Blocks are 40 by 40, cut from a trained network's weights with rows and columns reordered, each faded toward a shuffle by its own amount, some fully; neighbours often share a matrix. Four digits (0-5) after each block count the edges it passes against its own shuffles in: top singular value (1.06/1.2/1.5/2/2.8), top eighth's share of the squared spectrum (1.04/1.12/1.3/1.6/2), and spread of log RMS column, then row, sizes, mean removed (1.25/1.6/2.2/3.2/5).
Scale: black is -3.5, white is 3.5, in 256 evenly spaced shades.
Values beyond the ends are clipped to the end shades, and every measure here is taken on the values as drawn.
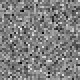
0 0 0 0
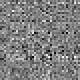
3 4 2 2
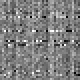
3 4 0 3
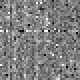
2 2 0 1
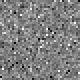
0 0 0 0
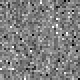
1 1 0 0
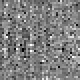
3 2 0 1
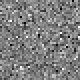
0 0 0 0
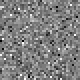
0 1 0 0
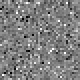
0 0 0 0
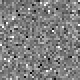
1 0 0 0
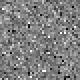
1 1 0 0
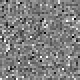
0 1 0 0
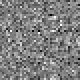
3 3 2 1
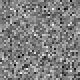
1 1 0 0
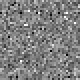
1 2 0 0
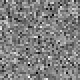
1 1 0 0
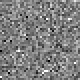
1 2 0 0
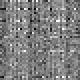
3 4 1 3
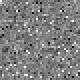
0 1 0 0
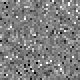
0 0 0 0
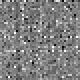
2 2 0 2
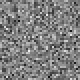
1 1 0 0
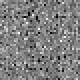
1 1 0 1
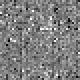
2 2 0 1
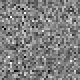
2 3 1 1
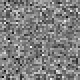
3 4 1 1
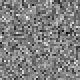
1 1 0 0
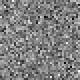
1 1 0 0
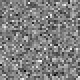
2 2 0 1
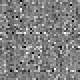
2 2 0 2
